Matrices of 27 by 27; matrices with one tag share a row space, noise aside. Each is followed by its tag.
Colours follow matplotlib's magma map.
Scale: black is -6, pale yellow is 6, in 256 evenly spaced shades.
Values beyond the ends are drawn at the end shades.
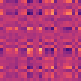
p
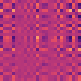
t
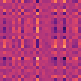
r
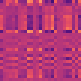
p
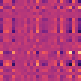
t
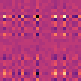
r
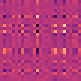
r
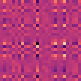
r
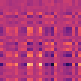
p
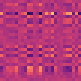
p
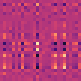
r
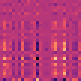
r
